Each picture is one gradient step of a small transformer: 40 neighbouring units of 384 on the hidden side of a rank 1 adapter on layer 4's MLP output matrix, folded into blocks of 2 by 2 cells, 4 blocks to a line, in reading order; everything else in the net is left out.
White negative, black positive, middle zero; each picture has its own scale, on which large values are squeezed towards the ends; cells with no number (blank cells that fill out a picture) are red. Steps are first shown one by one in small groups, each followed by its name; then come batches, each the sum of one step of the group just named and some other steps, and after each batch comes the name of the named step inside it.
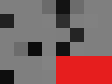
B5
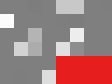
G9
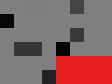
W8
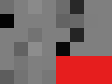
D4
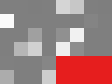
G9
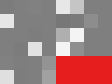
D4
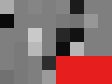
D4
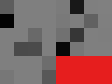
D4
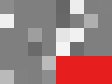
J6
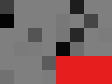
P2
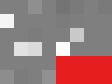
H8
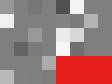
J6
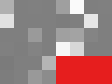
J6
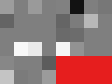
H8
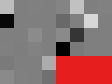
J6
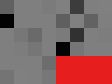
P2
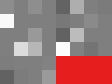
H8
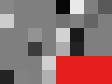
J6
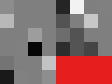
J6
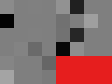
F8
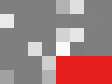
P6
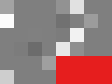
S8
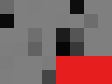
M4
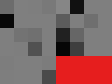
M4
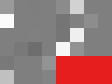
S8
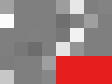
S8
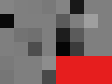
M4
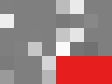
P6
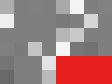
P6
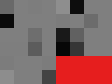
M4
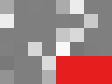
P6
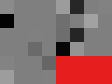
F8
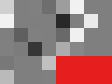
S8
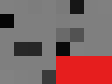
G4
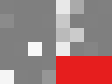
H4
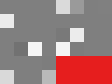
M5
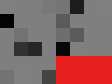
G4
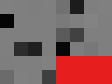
G4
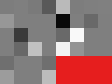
M5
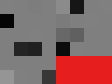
G4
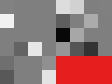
M5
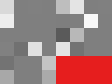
M5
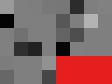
G4
